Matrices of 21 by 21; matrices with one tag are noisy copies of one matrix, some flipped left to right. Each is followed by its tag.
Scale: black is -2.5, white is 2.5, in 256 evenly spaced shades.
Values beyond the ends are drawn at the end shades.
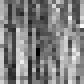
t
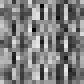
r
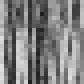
t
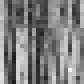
t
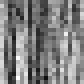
t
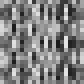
r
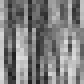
t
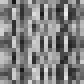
r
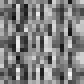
r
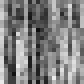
t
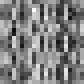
r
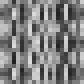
r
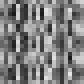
r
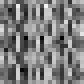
r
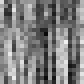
t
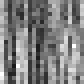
t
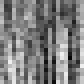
t
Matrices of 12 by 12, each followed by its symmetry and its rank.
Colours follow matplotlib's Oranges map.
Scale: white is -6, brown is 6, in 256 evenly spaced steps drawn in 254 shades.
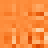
antisymmetric, rank two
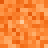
symmetric, full rank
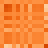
symmetric, rank one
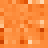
antisymmetric, rank two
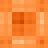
symmetric, rank one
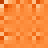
symmetric, rank one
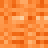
neither, rank two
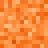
neither, full rank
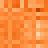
neither, rank two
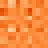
antisymmetric, rank two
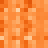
neither, rank two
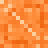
symmetric, full rank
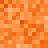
symmetric, full rank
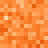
neither, full rank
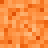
symmetric, full rank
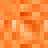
antisymmetric, rank two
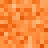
neither, full rank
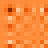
symmetric, rank one
